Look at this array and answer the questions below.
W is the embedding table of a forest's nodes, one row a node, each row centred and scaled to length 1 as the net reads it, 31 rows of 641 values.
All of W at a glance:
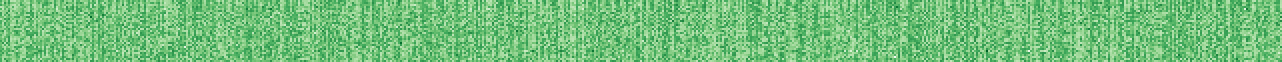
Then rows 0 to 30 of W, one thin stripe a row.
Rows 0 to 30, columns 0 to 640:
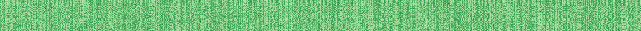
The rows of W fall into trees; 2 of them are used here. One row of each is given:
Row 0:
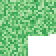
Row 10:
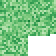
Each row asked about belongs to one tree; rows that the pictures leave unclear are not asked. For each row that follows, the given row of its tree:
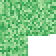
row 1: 0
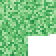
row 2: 0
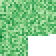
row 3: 0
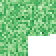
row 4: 0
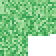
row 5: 0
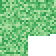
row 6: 10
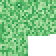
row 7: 0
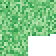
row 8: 10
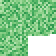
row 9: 0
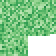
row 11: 0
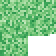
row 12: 0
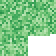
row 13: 10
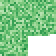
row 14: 0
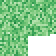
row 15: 10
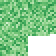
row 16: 10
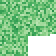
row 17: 10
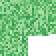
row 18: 0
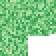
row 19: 0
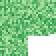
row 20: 0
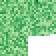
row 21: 10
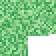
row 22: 0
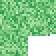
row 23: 10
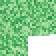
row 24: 10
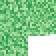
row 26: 10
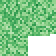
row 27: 10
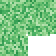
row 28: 10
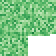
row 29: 0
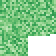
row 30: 10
